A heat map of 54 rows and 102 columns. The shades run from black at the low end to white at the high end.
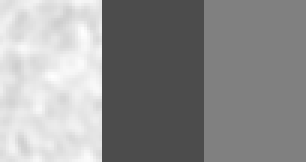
It is made of 1 by 3 panels. Panel 1,1: very high, blotchy, faint in contrast. Panel 1,2: low, flat. Panel 1,3: middling, flat.
